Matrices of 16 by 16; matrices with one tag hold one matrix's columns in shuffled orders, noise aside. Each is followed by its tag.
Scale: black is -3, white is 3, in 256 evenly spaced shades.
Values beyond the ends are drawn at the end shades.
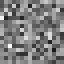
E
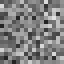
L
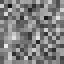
E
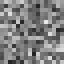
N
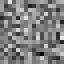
E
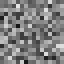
L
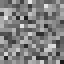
L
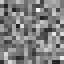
N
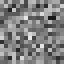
E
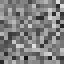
L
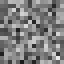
N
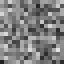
N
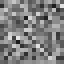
E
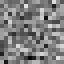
L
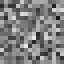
E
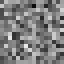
E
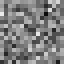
N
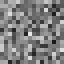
N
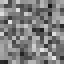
N
